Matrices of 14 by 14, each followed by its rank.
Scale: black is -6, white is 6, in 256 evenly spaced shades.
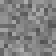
full rank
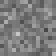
full rank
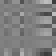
one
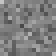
full rank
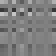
one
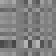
one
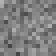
full rank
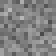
full rank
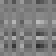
one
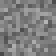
full rank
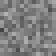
full rank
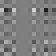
one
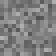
full rank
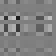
one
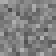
full rank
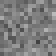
full rank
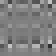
one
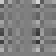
one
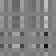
one
